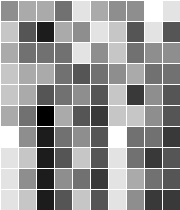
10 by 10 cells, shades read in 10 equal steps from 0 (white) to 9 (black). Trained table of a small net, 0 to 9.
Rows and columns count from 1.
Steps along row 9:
up up down up up down up up up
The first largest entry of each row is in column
4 3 2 5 8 3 3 3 3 3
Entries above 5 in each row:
0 4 0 1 4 4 3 5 3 5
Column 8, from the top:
4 6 5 3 7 2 5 5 3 4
